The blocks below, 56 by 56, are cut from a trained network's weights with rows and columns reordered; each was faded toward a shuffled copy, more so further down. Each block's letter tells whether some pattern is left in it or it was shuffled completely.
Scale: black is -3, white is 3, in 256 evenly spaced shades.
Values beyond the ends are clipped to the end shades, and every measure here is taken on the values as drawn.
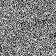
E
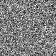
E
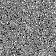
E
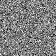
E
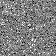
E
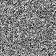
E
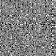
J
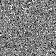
E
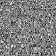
J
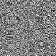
J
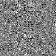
J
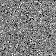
E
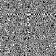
J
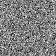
E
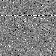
J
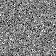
E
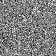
E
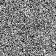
E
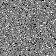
E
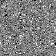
J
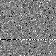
J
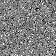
E
